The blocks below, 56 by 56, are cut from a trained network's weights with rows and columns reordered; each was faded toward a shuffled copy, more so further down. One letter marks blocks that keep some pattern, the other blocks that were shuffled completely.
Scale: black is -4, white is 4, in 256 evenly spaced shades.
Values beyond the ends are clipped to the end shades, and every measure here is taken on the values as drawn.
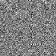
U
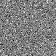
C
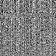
U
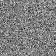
C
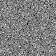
C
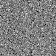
C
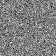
C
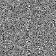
U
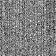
U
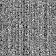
U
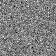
C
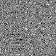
U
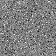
C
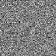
U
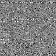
U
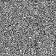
U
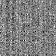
U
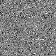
U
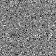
U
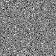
U
